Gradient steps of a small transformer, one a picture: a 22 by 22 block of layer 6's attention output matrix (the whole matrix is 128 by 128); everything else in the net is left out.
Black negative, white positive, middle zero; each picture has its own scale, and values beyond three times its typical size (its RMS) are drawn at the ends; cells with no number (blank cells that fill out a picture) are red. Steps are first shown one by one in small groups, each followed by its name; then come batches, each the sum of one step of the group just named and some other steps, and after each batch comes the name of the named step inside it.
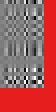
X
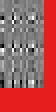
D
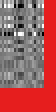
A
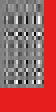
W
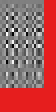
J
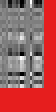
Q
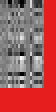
Q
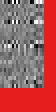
X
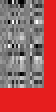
Q
